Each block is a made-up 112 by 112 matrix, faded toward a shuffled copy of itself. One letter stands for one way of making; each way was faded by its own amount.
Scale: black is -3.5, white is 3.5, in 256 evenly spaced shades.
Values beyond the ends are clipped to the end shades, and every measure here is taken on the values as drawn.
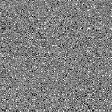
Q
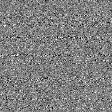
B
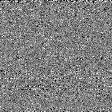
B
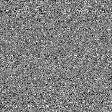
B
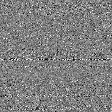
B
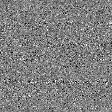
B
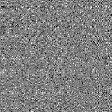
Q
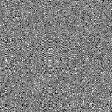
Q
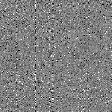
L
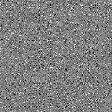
L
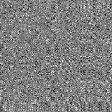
Q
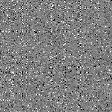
L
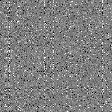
L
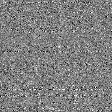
B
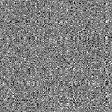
Q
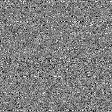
B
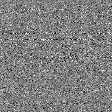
B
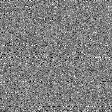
B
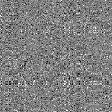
Q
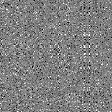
L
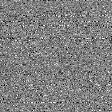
B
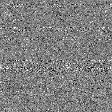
B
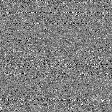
B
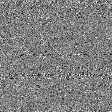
B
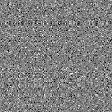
Q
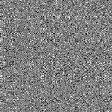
Q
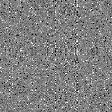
L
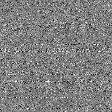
B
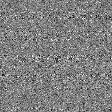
B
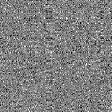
Q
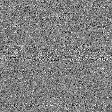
B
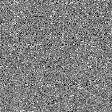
B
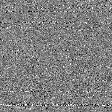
B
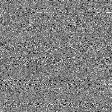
B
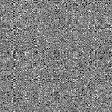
Q
